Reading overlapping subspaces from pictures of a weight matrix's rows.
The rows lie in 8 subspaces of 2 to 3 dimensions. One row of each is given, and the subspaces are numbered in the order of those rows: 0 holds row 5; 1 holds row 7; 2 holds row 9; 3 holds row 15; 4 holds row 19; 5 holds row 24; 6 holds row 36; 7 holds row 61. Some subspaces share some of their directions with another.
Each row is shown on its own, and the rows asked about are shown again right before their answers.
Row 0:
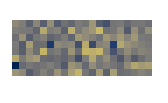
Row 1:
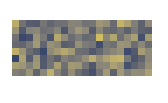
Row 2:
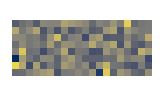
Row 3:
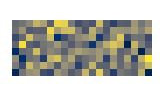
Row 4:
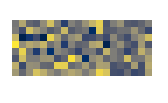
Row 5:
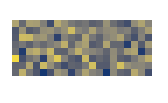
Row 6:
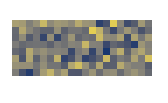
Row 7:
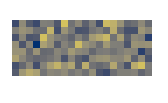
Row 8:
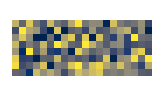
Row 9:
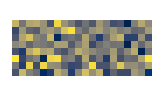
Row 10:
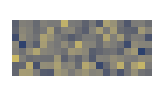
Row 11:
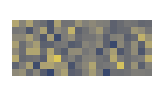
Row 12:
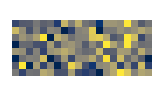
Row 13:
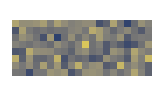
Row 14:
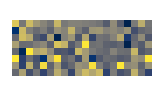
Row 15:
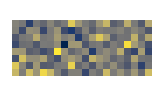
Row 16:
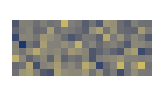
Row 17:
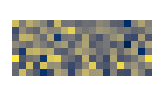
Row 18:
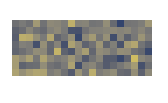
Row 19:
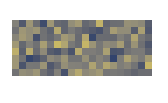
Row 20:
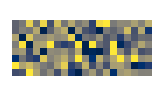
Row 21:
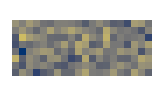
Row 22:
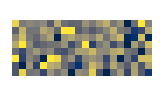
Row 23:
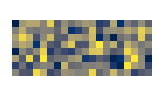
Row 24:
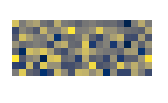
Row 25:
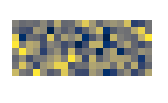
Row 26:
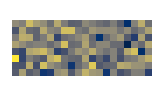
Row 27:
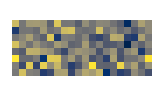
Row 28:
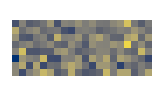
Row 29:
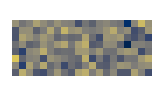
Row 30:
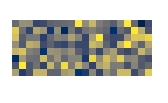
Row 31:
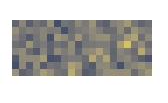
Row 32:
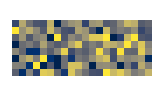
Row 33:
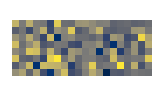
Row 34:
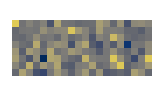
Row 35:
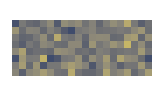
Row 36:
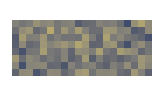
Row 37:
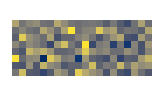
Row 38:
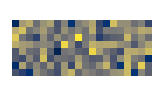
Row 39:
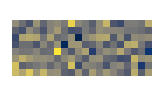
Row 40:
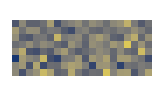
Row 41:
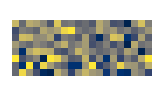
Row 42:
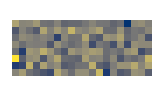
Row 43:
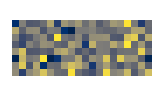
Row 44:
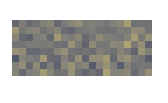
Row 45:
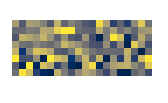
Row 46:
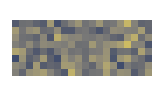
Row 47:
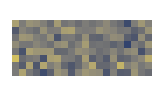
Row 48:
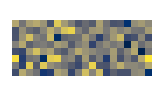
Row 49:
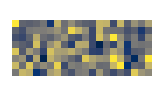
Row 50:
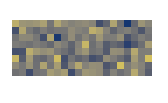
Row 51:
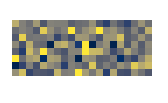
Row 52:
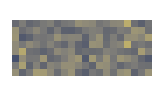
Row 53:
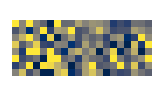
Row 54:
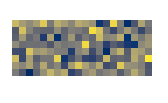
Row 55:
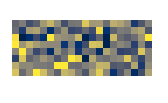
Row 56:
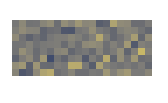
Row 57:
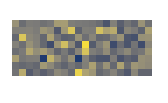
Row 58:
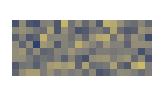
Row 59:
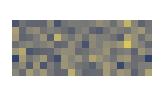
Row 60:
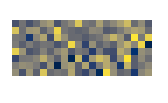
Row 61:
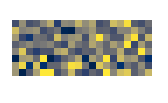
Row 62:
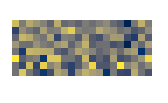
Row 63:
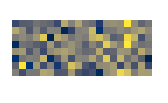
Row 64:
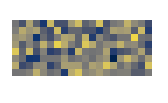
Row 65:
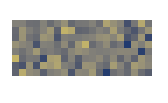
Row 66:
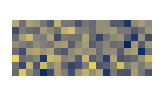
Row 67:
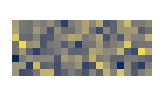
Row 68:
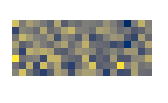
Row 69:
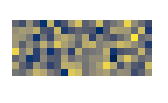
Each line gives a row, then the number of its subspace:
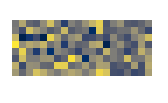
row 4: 0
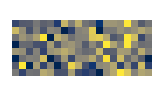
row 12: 0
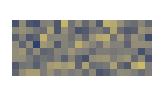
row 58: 1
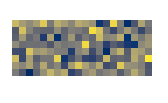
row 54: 7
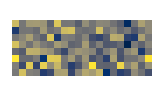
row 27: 0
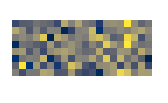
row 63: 0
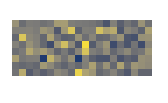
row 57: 5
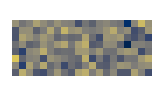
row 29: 6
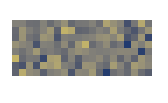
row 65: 1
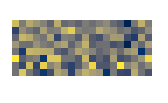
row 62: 2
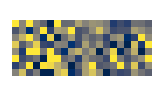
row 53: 6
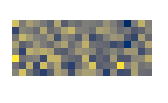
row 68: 2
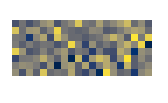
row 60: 7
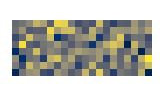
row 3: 2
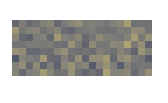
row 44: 7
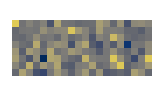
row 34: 3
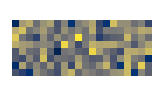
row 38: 3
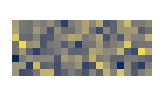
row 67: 1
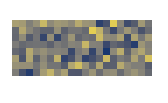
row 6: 7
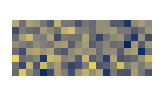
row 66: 7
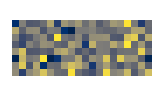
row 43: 1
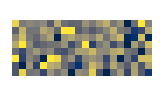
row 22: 1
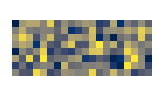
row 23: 3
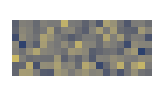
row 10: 1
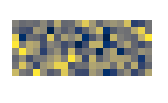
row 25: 6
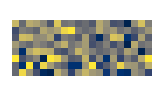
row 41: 7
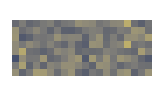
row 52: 6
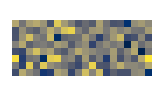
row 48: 2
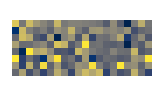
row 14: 4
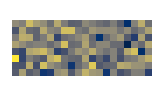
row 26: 3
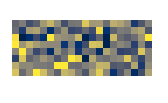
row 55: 0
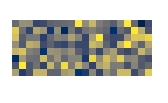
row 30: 6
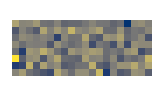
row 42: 5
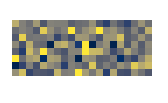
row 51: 5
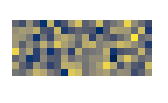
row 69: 4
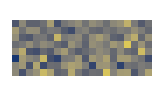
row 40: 0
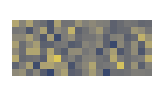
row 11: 6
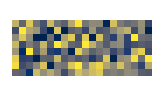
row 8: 4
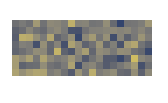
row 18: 3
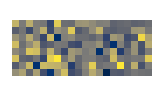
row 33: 6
